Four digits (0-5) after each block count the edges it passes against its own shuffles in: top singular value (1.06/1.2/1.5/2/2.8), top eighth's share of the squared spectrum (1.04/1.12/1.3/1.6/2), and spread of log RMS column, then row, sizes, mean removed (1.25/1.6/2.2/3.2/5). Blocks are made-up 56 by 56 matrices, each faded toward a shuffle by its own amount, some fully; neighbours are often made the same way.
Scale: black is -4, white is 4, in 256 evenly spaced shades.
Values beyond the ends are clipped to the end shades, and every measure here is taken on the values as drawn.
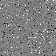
1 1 0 1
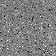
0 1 0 0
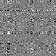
4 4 2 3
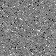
1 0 0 0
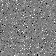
0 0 0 0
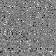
3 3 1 1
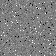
0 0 0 0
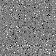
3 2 1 1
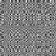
5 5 3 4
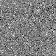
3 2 0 0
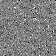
1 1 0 0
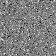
0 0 0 0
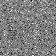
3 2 0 0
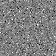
1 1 0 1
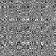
4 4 3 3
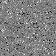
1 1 0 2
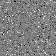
1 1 0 0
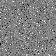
0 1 0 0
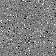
1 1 0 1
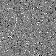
1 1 0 0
